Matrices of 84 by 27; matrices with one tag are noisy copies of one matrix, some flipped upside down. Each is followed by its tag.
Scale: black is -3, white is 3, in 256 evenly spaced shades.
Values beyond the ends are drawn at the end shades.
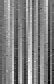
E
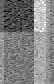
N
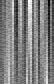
E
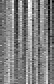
E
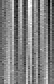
E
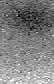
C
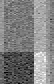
N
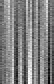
E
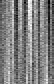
E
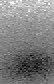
C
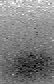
C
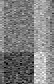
N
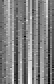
E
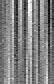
E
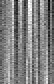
E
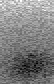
C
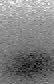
C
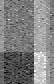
N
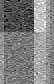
N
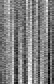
E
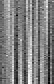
E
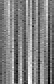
E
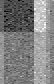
N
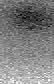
C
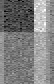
N
